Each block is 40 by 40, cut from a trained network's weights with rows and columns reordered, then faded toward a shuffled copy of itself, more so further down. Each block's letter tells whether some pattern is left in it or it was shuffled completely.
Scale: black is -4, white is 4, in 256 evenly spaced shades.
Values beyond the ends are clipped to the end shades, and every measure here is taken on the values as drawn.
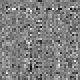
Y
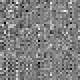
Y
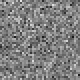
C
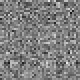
Y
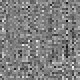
Y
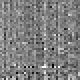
Y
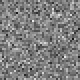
C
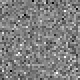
C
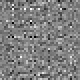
Y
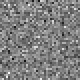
C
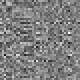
Y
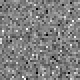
C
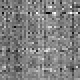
Y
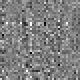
Y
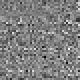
Y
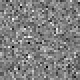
C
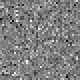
C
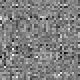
Y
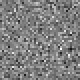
C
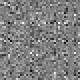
Y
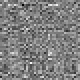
Y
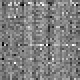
Y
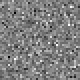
C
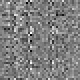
Y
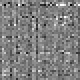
Y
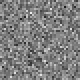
C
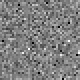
C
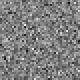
C
